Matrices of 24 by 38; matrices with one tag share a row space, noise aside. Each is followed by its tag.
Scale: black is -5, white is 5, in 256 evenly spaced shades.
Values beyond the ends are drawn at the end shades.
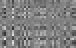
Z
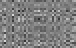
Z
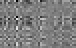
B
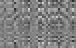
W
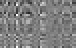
B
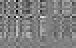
B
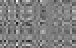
B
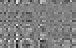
B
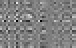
B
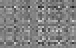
W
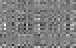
Z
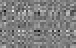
Z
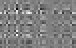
B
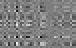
B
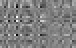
B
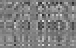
W
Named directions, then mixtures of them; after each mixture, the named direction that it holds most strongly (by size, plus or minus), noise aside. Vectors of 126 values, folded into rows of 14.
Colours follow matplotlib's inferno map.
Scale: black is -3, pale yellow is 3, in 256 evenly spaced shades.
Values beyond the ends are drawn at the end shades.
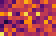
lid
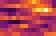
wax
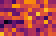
lid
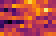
wax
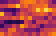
wax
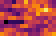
wax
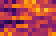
wax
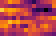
wax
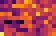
lid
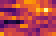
wax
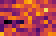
lid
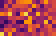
lid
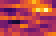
wax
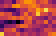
wax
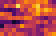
wax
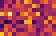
lid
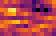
wax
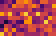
lid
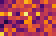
lid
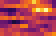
wax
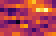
wax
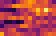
wax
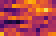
wax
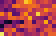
lid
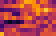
wax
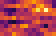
wax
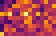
lid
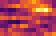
wax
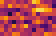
wax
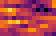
wax
